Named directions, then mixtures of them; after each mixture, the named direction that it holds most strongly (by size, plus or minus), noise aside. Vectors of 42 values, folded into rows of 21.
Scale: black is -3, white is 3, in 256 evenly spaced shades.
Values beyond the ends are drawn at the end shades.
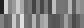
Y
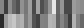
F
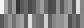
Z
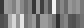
Y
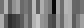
F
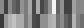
F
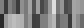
F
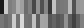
Y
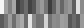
Z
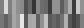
Y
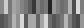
Y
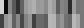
Y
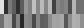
Y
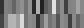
F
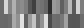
Y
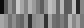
Z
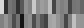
Y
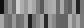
Z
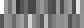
Z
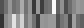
F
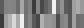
F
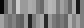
Z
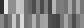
Y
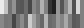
Z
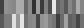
Y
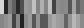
Y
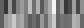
F
